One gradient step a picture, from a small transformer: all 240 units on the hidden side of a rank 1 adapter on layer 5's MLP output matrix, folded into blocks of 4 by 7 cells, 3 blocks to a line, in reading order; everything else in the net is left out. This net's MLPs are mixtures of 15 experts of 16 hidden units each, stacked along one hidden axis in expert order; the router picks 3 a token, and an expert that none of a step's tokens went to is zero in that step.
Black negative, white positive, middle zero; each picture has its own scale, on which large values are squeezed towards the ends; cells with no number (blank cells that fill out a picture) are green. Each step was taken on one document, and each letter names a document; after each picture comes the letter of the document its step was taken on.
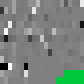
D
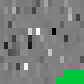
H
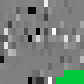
H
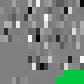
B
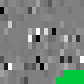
B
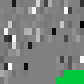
H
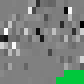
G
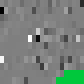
B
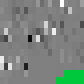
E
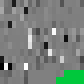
E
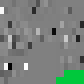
D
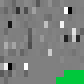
D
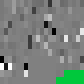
E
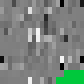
B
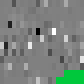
G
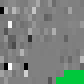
D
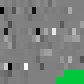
D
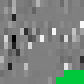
G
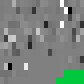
G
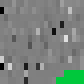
E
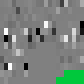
G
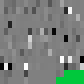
E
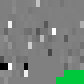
D
